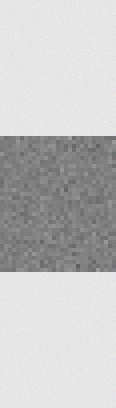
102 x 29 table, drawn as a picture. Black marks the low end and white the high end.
The table splits into 3 rows of 1 panel. Panel 1,1: very high, flat. Panel 2,1: middling, fine-grained, faint in contrast. Panel 3,1: very high, flat.
